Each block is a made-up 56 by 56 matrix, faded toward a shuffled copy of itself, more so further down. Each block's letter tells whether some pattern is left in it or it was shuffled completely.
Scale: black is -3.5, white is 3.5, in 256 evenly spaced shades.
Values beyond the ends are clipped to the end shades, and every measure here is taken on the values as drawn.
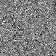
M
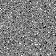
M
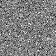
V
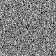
M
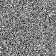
V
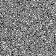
V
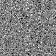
M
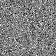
V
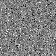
M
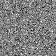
V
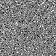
M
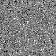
M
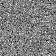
M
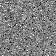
M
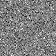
M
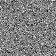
V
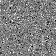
V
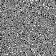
M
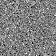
V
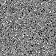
V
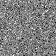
M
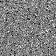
V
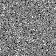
V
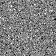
V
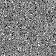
M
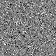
M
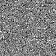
M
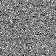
M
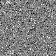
M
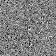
V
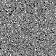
M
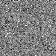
M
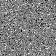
V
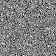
M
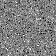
V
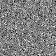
M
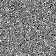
V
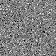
M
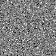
M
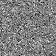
M
